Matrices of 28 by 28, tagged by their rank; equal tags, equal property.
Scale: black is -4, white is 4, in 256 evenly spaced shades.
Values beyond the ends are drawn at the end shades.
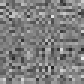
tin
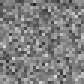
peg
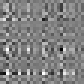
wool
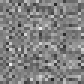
tin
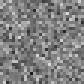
peg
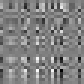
wool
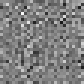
tin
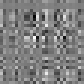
wool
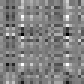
wool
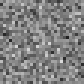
peg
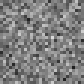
peg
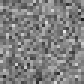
peg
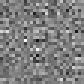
tin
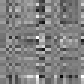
wool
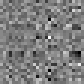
tin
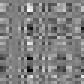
wool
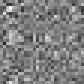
tin
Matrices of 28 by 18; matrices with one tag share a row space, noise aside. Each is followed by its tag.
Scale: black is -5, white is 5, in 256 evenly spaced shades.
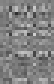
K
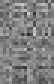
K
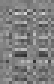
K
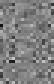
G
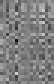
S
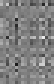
S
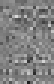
K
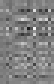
K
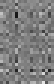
S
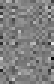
G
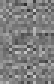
K
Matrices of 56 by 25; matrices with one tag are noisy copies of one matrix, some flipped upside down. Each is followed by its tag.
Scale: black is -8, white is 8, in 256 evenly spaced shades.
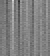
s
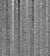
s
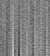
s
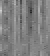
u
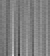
s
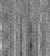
u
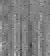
u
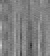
u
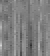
u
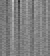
s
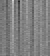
s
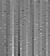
s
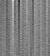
s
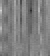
u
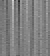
s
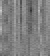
u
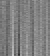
s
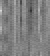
u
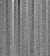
s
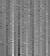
s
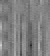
u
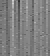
s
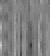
u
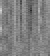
u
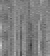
u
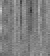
u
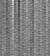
s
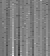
s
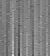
s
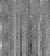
u
